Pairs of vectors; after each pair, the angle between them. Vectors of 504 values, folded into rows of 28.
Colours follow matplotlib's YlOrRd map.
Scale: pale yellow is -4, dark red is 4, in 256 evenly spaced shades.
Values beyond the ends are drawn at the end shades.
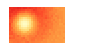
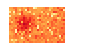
partly opposed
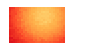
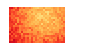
nearly parallel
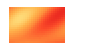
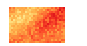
nearly parallel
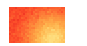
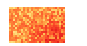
partly opposed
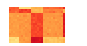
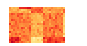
nearly opposite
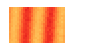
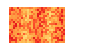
partly opposed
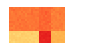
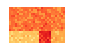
nearly parallel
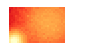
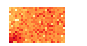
partly opposed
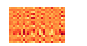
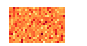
orthogonal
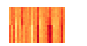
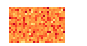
orthogonal
